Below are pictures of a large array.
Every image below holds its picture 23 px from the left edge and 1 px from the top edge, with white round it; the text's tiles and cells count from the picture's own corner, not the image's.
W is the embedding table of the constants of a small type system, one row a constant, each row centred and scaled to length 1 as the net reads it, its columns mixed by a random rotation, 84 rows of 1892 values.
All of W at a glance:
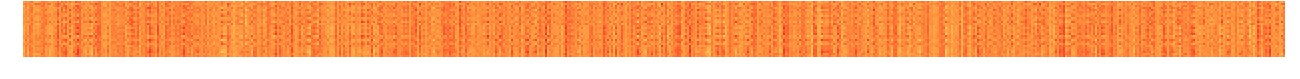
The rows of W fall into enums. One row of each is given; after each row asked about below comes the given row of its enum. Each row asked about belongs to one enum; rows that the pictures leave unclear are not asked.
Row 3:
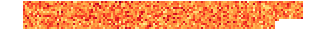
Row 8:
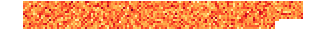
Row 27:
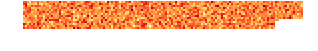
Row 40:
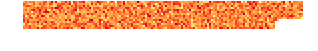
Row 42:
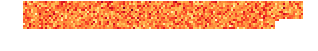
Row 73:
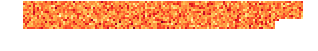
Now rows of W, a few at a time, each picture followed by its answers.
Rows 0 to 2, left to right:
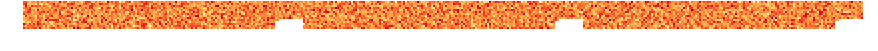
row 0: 27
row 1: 40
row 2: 8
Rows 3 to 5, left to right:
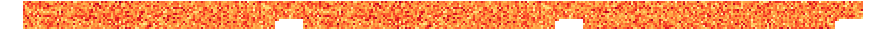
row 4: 3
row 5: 40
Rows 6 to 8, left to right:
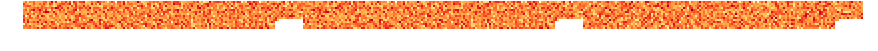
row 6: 40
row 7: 40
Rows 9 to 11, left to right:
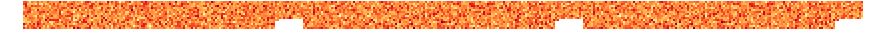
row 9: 27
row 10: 73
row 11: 73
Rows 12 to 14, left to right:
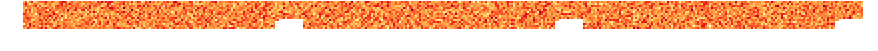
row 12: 42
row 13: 8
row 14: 27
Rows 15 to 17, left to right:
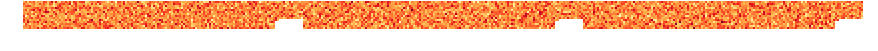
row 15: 40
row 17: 73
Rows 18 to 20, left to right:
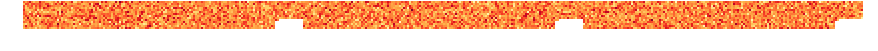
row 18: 3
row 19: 8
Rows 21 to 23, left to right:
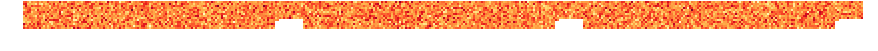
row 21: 27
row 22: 3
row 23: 8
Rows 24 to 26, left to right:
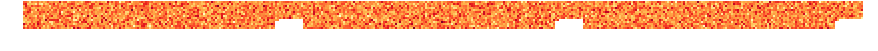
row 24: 27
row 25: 73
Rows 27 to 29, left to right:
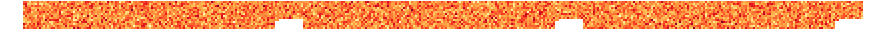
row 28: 8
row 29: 73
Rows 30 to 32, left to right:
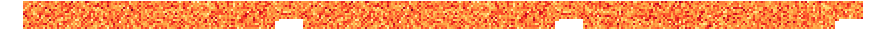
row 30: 8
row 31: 8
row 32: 3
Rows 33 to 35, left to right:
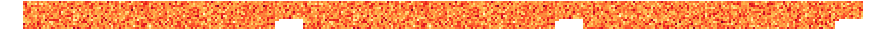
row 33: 27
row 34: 27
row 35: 73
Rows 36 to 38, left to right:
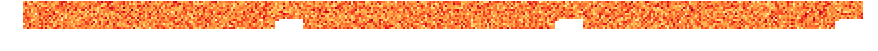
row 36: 42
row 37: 40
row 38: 8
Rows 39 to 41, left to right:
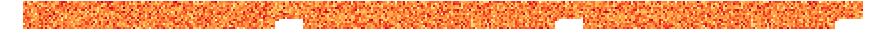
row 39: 42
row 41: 40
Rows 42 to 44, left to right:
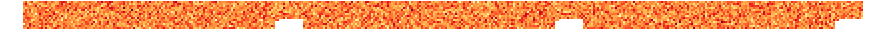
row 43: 8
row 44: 73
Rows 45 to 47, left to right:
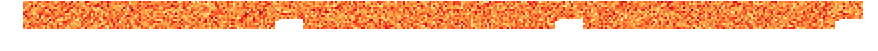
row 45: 8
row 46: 40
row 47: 42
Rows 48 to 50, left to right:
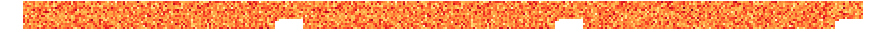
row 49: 40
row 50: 42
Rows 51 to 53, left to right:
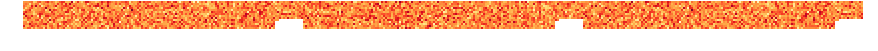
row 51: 8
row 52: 3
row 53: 8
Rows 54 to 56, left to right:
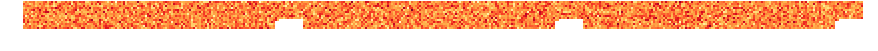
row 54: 40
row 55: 8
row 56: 3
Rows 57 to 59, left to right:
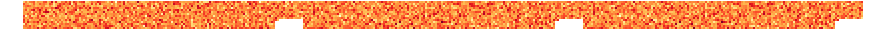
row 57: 40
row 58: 73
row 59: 73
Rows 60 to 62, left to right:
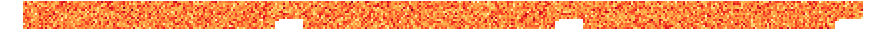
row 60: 42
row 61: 8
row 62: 40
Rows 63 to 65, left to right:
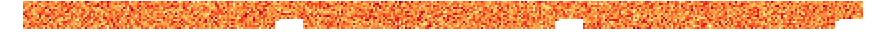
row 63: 8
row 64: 3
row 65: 27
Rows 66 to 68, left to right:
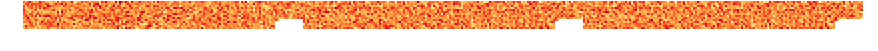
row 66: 3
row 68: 40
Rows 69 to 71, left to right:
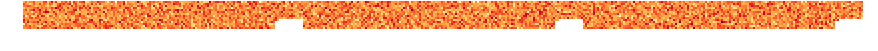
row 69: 40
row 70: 8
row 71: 73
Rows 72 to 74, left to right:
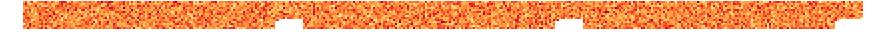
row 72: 42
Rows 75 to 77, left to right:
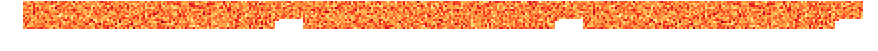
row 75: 73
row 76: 40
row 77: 73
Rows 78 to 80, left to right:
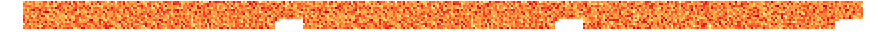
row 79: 40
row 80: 27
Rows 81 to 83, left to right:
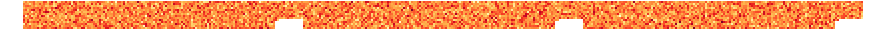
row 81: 40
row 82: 8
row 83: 73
